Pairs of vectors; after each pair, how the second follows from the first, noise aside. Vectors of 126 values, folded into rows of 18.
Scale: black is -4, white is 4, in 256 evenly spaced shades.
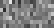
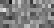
sign-scrambled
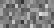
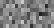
negated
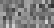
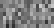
negated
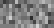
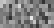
negated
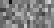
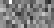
negated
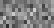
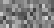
negated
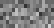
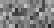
negated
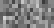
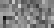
negated
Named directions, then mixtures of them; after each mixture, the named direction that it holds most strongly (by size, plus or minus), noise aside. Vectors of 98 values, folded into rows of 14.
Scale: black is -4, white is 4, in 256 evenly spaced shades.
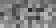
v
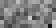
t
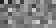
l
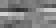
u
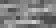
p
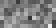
t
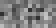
v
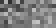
l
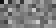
l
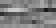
u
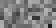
t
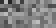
l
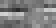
u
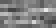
p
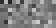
l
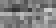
u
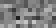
v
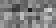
v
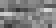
u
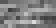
p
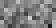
t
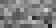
t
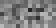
v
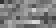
p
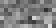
t
